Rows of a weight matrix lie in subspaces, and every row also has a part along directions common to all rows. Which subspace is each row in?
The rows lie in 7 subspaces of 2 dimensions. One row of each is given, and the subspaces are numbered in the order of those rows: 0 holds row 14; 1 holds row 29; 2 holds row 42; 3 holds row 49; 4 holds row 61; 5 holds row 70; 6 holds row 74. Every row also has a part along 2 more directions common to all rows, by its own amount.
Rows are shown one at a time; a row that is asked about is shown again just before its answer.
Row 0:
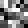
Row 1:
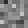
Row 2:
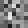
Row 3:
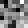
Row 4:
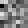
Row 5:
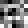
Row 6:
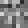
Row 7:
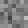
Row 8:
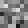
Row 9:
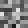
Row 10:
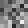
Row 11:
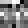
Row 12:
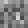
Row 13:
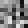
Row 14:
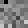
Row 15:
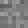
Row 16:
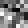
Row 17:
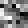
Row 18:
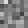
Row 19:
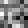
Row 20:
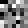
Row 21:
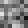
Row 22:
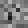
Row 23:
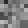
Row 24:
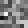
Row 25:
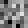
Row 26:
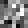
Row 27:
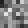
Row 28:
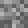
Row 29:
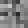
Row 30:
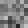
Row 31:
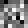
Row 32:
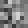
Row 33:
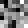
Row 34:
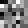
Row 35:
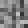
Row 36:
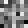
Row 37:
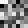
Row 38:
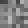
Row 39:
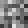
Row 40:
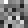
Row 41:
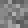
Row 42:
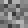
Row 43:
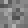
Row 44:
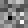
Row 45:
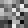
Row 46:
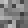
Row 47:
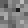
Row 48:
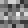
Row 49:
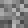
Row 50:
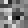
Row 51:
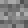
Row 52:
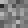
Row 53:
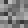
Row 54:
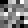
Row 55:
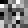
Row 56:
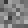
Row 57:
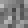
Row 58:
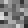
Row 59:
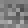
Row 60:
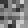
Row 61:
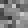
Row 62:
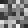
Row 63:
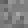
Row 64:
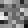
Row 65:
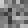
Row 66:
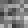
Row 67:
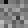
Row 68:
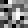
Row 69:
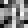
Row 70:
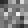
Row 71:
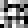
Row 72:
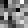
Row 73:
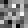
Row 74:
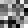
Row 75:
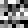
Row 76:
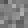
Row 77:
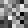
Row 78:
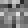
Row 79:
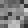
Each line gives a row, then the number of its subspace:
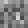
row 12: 0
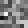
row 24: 1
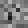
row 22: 2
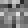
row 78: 1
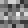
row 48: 1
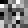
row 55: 6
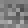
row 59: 3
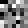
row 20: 6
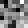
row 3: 4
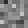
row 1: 2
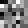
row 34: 6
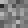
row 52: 6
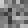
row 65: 5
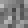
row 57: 0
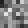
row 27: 5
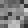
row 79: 6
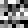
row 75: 1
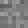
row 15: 1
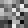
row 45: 3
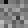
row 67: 0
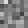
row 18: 2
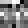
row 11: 1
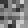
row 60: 4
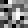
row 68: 5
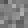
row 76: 2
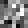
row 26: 2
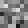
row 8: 4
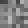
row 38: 5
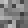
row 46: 4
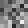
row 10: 3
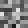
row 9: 5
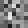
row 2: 2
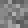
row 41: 2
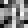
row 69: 0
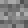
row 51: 1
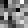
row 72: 4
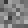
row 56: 0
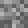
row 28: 3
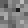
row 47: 4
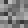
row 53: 1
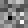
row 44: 3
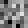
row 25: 2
